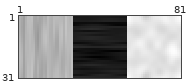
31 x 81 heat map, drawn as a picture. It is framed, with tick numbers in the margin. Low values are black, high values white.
It is made of 1 by 3 panels. Panel 1,1: high, streaked downward, faint in contrast. Panel 1,2: very low, streaked across, faint in contrast. Panel 1,3: very high, blotchy, faint in contrast.
